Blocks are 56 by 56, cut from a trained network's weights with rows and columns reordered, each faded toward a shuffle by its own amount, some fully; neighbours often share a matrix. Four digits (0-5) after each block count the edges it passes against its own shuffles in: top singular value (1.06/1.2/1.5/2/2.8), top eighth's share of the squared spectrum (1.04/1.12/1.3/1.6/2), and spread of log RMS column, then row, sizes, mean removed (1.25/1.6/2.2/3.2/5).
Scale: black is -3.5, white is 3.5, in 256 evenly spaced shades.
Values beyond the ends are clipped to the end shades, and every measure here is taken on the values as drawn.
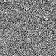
3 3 0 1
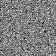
0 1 0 0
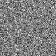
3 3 1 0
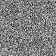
1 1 0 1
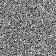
0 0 0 0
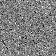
0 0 0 0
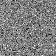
1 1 0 0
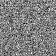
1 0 0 0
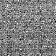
2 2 1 0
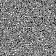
0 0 0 0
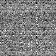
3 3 2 0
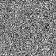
2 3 1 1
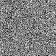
3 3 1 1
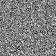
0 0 0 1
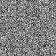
3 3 1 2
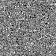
0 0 0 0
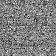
1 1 0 0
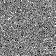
1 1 0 0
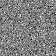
0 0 0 0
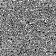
0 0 0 0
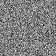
0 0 0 0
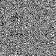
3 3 1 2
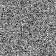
1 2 0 0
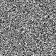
1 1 0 0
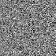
2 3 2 1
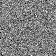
1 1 0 0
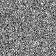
2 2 0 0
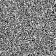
1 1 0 0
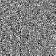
3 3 2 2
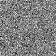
2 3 1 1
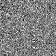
2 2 1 0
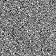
1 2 0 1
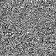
2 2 1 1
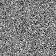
1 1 0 0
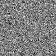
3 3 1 0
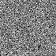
1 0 0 0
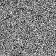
1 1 0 0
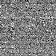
2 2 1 0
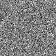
1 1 0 0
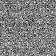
2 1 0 0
